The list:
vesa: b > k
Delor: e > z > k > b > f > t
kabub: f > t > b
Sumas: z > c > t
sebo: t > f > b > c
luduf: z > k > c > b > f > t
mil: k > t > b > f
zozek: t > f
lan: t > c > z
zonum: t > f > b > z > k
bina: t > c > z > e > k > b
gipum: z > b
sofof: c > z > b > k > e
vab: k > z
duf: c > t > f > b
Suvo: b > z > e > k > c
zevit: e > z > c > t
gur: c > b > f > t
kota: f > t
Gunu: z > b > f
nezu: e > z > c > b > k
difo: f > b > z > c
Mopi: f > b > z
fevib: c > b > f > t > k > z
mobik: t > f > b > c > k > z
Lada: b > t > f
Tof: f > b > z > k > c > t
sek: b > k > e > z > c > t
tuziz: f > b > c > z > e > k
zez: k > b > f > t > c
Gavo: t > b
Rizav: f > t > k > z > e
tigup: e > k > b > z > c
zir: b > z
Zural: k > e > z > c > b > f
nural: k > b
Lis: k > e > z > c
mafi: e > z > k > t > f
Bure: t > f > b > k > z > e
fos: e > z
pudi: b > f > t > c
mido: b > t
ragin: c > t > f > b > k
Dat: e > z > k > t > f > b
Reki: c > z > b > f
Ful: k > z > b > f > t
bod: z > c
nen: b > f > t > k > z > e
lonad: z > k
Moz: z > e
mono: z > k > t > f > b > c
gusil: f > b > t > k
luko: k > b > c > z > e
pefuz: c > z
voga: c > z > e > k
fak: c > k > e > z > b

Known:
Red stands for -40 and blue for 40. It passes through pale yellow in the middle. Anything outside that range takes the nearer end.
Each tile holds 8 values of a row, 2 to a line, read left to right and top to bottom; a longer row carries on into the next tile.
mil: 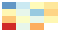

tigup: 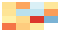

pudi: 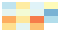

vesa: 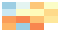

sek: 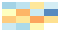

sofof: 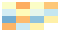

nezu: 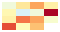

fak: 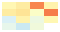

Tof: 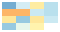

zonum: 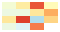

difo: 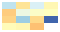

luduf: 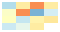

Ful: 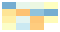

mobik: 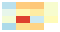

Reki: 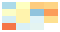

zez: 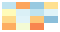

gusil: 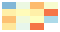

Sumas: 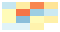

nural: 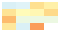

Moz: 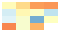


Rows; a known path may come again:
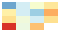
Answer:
Zural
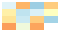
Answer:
Lis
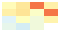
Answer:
fak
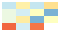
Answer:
luko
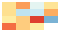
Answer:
tigup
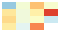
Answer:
tuziz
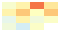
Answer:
duf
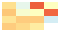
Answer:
Dat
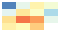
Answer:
zir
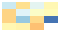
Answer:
difo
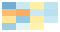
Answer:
Tof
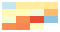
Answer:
fos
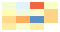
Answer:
zozek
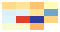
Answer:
Bure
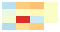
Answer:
mobik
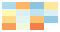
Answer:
zez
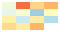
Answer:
mono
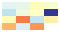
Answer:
nen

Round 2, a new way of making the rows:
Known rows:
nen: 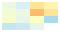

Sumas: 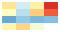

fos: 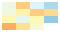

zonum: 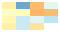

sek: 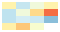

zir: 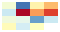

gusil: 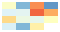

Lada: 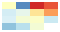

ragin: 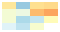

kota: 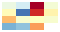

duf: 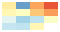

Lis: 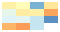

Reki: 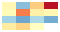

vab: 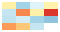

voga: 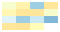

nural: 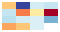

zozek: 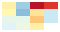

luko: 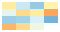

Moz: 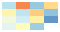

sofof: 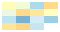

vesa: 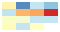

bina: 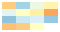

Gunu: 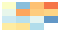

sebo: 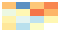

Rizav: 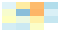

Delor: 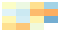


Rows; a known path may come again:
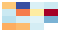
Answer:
nural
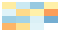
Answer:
luko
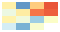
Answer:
pudi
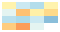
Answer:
fak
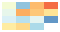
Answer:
Gunu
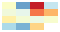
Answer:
kabub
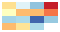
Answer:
bod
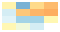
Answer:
fevib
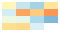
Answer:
Suvo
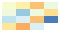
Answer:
mafi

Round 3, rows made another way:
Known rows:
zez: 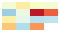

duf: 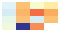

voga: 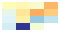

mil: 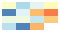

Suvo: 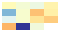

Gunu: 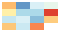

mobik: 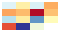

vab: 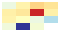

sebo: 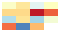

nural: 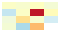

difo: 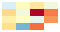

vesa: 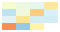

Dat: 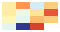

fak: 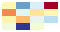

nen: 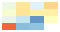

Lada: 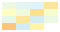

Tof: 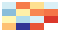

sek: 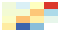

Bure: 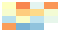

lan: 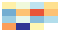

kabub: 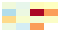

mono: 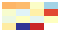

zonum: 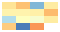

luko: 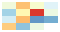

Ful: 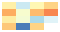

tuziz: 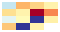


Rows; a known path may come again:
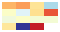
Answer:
mono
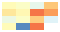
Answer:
fos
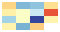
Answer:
Reki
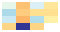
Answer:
ragin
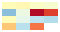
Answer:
zez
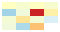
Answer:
nural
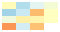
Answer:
zir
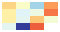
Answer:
mafi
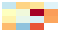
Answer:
Mopi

